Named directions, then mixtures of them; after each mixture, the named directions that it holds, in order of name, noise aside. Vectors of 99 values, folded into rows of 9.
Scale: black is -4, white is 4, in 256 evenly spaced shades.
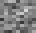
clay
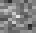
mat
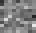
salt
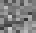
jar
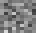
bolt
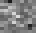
mat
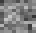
mat, salt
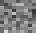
bolt, salt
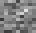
clay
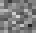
bolt, mat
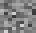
bolt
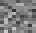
bolt, salt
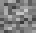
clay, jar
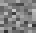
bolt, salt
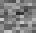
clay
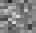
mat
